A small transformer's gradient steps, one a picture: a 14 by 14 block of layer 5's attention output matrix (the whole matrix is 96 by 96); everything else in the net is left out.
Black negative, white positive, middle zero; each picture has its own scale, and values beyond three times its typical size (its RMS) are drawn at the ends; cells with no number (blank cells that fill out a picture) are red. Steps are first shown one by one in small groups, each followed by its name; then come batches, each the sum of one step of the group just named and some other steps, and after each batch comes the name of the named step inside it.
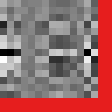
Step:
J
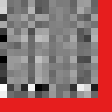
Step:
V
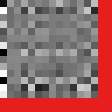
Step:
V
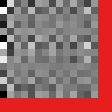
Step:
J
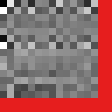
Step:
V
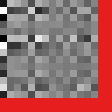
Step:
V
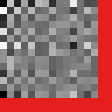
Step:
J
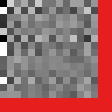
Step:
V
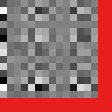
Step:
V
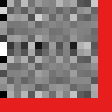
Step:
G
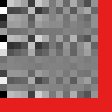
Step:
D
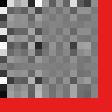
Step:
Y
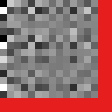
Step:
D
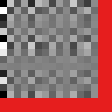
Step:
D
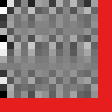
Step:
D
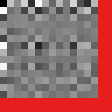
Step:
Y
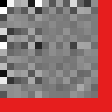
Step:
Y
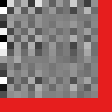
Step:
Y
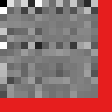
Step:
Y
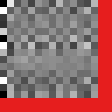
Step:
G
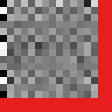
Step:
G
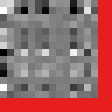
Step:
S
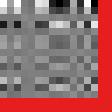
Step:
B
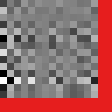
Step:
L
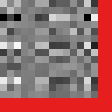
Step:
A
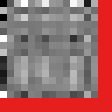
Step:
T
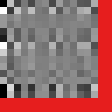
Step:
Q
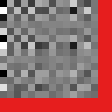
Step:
S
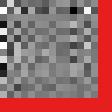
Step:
S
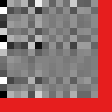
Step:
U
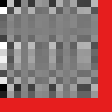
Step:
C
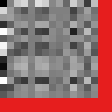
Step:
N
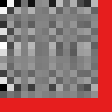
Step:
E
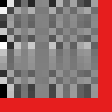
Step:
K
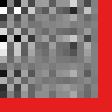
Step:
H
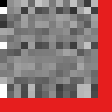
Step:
N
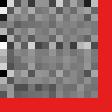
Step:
K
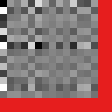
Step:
U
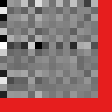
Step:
U
